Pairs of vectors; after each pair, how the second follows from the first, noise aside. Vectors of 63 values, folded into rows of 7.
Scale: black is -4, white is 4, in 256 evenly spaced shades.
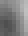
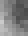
reversed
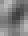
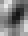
scaled up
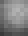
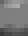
partly zeroed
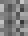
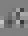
partly zeroed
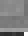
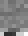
sign-scrambled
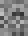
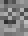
reversed
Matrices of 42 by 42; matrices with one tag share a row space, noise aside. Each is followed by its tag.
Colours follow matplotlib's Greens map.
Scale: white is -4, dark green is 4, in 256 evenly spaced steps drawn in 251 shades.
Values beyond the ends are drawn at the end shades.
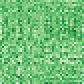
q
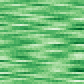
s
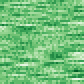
s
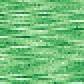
s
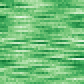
s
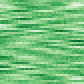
s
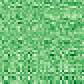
q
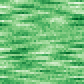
s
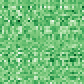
q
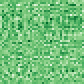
q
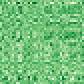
q
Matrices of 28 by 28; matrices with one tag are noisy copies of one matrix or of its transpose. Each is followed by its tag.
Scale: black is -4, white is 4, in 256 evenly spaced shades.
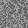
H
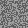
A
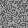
A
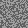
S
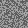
S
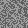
H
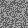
A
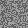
A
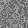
H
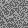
H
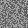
H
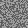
S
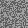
A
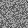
S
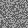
S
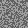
S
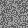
A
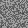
S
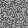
A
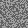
S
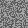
A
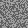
S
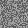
A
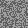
A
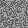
A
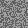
A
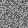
S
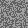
A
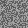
A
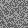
H
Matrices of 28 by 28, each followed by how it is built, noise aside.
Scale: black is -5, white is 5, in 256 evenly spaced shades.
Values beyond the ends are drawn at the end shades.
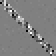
banded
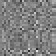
low rank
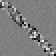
banded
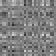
low rank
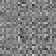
low rank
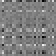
low rank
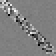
banded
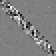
banded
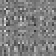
low rank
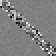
banded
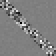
banded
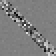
banded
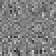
low rank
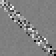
banded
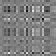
low rank
